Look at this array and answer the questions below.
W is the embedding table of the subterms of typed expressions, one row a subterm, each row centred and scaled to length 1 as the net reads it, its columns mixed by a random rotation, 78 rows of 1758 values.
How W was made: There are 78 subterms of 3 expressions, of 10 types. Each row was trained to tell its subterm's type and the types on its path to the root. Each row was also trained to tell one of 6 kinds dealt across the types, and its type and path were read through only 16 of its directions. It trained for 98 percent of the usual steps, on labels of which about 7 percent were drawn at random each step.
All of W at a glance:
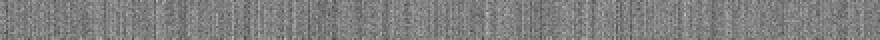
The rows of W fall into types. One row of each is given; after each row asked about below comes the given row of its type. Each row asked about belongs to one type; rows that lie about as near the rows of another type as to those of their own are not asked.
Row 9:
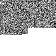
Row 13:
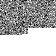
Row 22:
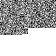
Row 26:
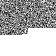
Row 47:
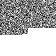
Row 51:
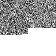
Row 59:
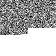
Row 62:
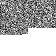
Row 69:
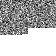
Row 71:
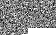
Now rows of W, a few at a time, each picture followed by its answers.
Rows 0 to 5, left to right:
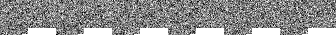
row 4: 26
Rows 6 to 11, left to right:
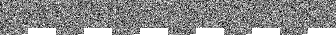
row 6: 62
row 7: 62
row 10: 62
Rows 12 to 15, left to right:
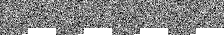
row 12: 47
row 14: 62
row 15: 9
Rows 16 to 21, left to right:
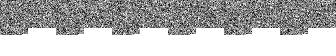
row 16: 62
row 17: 9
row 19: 62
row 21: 47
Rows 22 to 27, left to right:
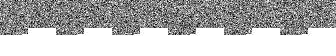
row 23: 59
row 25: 22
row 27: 59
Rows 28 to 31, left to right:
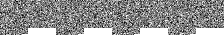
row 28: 22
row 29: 26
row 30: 9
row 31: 71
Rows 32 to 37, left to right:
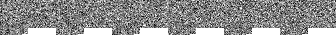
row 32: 47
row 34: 13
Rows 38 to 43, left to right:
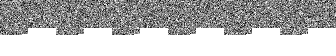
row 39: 69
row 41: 62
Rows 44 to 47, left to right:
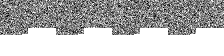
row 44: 9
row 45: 51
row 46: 47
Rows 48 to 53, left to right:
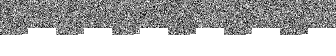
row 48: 13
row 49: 71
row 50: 71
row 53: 59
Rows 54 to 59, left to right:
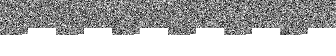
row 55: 9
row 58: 69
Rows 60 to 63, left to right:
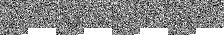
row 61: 59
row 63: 59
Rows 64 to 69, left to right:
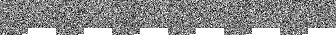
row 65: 9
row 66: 59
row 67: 71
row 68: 59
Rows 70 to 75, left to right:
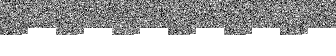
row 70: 26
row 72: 71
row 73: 47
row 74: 9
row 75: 47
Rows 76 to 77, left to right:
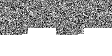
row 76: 47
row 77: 26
